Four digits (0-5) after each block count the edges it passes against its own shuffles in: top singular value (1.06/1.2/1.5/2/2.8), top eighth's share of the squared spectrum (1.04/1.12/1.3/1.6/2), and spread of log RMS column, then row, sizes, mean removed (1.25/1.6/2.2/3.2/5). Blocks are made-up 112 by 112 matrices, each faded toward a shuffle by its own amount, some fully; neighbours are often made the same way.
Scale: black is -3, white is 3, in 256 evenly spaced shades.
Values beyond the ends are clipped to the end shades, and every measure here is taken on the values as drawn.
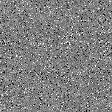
2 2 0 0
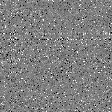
3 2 1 1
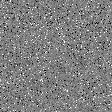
1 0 0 0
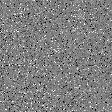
3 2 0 0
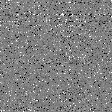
2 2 1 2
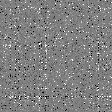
2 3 2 2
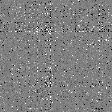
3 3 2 2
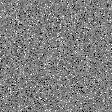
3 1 0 0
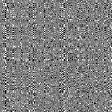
5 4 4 3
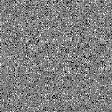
4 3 2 2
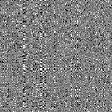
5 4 3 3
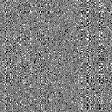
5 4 3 2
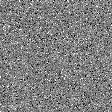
0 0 0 1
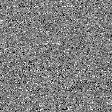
1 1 0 3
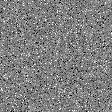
0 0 0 0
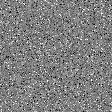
0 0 0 0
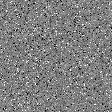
0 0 1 0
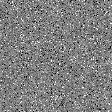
1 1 2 0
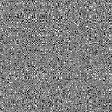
5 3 3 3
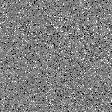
3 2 0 1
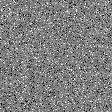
0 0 0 0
